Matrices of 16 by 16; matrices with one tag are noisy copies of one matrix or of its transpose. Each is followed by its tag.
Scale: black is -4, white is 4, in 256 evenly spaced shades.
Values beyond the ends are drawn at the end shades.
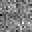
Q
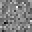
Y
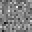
Y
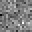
Q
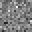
Y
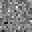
Y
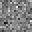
Y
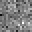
Q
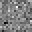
Y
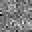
Q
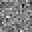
Y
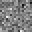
Y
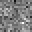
Q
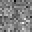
Q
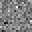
Y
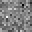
Y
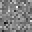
Y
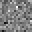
Y
